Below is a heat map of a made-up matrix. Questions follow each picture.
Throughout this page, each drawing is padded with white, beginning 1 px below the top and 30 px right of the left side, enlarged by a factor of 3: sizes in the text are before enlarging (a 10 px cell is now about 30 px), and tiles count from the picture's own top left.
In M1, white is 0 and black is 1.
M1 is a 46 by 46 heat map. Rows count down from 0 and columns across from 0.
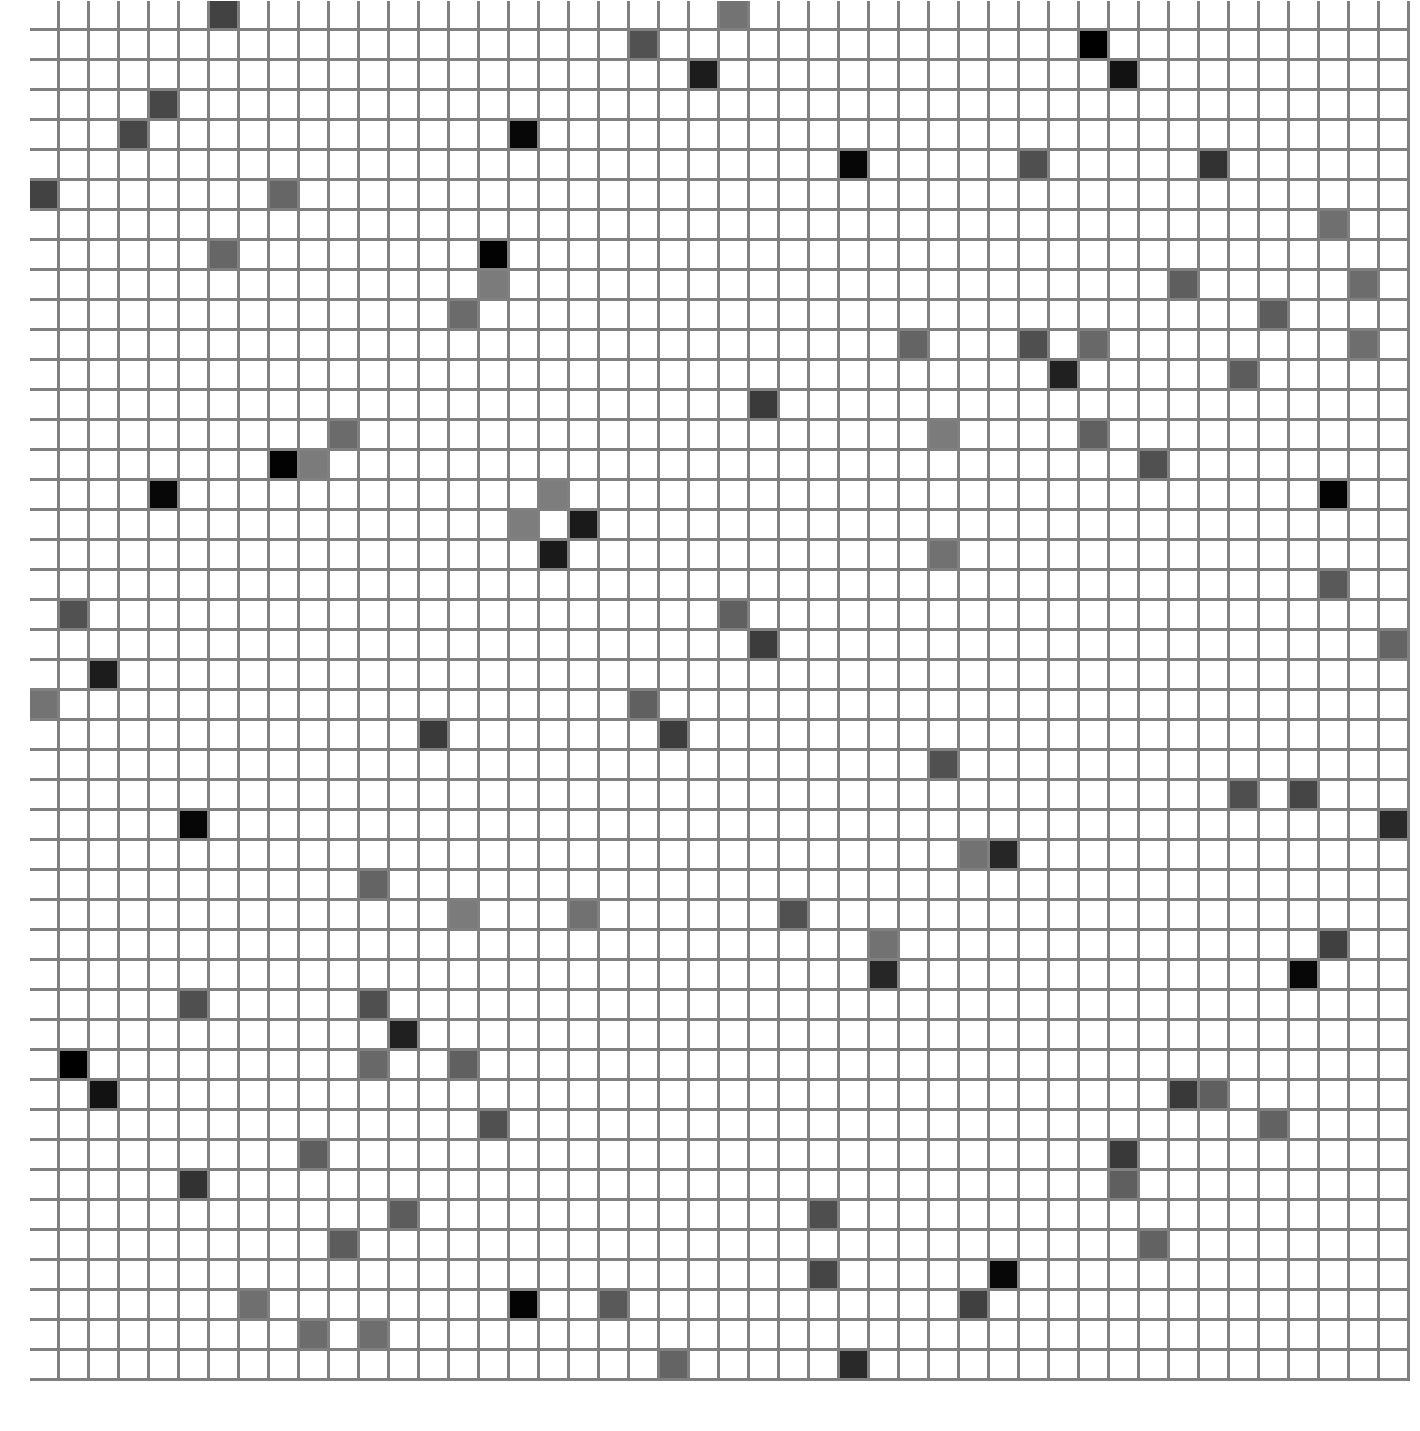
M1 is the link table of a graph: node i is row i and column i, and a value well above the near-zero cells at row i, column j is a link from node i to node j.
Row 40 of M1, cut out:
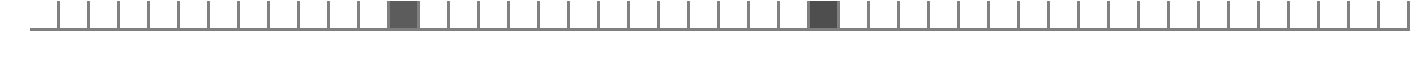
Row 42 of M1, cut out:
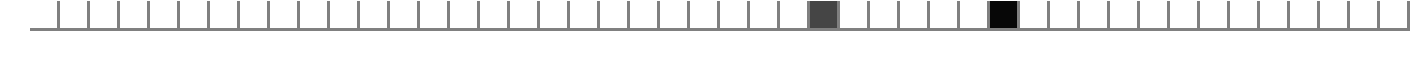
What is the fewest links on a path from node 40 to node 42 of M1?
2
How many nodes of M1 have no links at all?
0
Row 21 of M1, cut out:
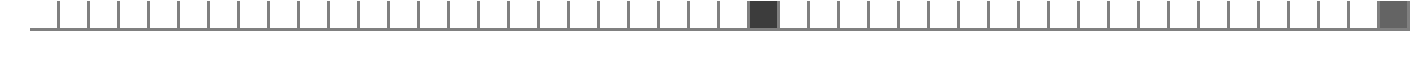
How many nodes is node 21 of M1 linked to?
2
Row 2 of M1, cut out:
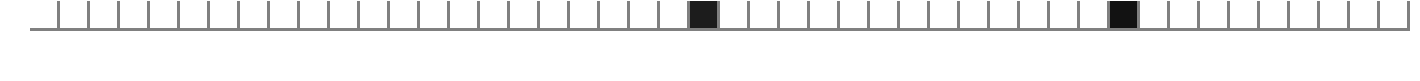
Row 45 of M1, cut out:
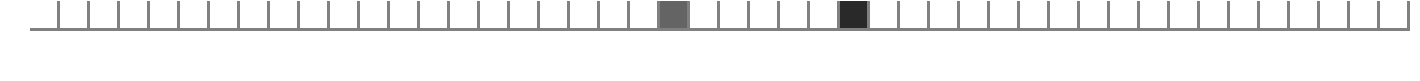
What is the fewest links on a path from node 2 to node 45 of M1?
5
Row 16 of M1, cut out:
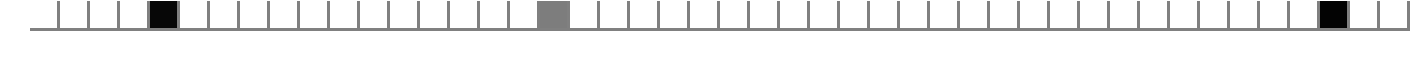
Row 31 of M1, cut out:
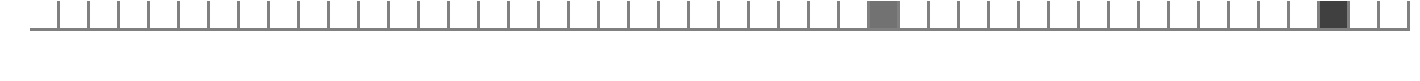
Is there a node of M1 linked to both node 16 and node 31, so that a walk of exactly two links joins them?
yes
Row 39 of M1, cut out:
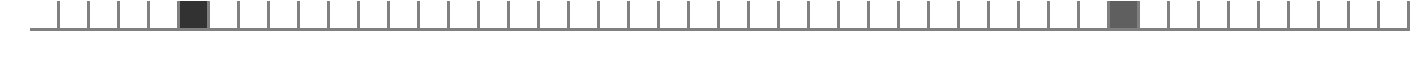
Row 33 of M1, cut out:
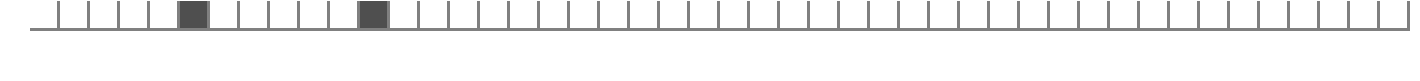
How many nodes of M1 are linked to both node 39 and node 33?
1
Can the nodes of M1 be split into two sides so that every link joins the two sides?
no
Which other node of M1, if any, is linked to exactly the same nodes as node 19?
node 7
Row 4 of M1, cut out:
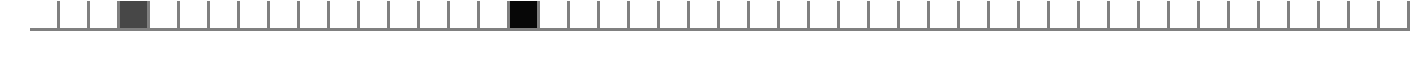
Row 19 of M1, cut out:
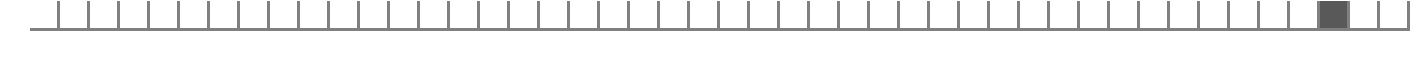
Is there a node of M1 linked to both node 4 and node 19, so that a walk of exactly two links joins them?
no
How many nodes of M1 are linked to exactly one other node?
8
